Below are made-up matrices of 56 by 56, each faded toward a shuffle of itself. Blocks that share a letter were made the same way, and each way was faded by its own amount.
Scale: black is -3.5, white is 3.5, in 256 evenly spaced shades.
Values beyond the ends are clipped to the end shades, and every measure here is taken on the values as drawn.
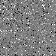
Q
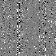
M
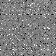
Q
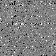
Q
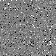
Q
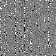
M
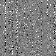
M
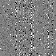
M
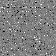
Q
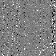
M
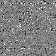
Q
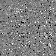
Q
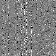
M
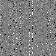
M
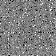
Q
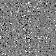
Q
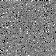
Q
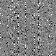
M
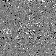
Q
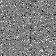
Q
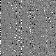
M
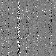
M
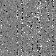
M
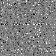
Q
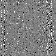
M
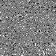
Q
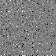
Q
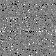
Q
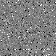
Q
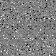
Q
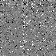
Q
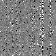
M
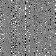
M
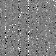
M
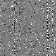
M
